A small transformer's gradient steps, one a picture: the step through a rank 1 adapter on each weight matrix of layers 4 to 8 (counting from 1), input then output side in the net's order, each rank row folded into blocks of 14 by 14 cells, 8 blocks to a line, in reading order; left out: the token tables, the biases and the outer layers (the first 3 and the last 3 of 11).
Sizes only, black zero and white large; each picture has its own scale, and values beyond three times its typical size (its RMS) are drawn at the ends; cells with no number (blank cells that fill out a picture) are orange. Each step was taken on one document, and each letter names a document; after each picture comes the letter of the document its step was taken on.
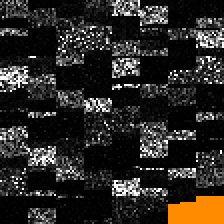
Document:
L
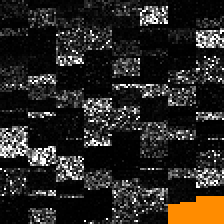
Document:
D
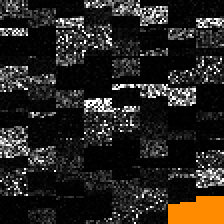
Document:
L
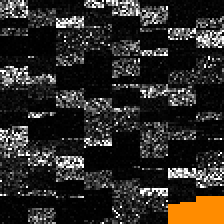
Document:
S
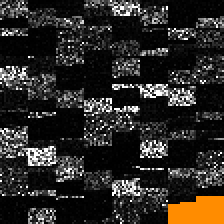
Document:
S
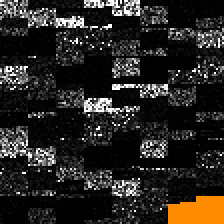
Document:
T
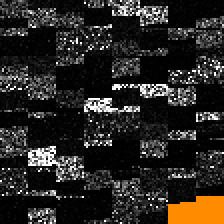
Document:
T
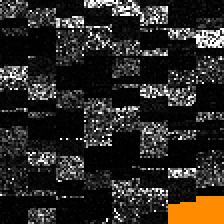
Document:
S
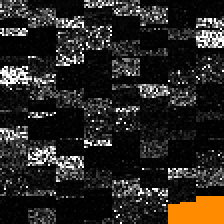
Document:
S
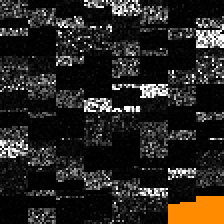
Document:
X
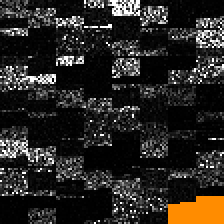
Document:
T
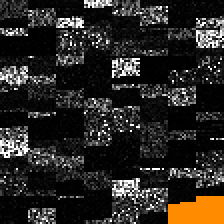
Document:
L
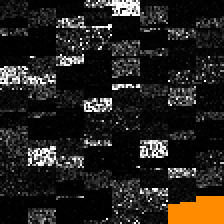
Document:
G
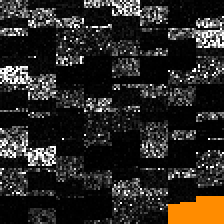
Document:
T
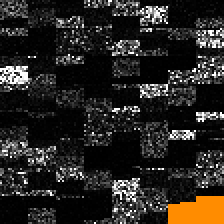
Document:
T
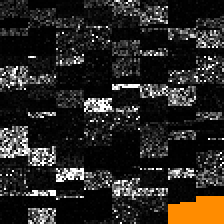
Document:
D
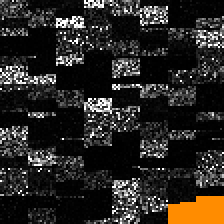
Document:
T
